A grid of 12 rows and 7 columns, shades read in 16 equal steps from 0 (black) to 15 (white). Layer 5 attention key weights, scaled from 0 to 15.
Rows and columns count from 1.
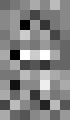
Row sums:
58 50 44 57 51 68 42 65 58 54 47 53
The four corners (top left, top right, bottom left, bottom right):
6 8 10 9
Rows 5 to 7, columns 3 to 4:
8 7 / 15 12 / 4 5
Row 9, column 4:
8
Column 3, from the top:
8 7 0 12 8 15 4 11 8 10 8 5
